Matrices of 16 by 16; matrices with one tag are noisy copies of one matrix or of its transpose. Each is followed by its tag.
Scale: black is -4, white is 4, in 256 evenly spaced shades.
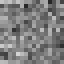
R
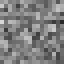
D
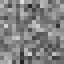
D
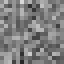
D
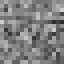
D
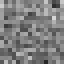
R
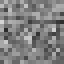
D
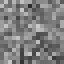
D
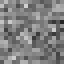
D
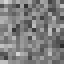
R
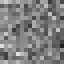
R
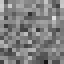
R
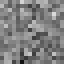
D
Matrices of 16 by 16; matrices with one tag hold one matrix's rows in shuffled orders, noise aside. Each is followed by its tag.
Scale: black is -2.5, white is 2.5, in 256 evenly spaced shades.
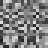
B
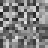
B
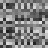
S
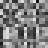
B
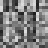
B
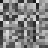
B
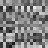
S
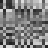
S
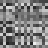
S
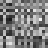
S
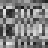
S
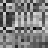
S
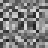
B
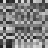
S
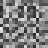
B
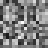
B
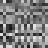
S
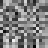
B
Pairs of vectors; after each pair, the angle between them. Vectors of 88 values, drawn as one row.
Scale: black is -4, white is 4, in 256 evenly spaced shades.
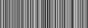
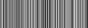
nearly parallel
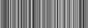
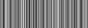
orthogonal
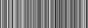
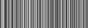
partly aligned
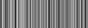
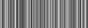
nearly opposite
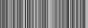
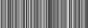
nearly opposite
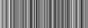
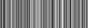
partly opposed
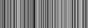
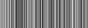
partly opposed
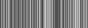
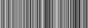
nearly opposite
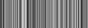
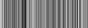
nearly opposite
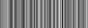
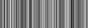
orthogonal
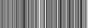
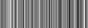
partly aligned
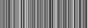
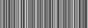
nearly parallel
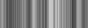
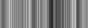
nearly opposite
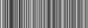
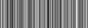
partly aligned
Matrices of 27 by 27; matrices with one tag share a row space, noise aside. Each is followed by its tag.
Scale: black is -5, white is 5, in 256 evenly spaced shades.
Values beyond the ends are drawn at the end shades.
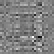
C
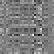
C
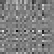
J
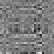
C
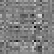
C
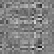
C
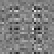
C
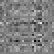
C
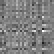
J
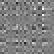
J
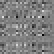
J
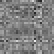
C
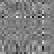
J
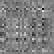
J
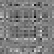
C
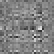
C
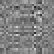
C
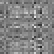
C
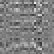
C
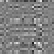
C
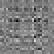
C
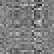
C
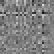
J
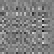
J
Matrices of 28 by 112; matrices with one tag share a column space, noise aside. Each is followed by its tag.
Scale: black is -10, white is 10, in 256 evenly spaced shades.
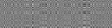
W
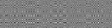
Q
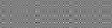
Q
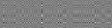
Q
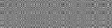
W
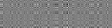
W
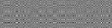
Q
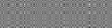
W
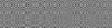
W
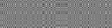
W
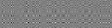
Q
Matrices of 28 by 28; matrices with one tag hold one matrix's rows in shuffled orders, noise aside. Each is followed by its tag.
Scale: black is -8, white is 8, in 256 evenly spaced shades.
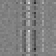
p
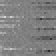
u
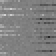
u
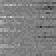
u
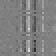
p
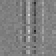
p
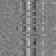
p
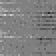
u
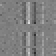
p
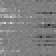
u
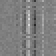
p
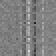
p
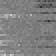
u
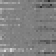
u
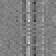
p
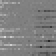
u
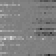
u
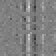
p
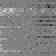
u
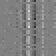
p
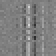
p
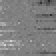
u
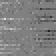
u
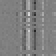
p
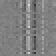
p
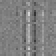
p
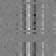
p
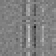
p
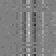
p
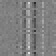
p
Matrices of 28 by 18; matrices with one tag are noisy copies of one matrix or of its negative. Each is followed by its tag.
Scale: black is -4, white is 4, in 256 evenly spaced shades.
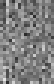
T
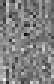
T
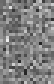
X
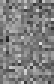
X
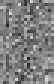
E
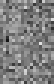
X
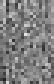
T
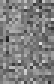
X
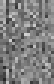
T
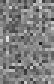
X
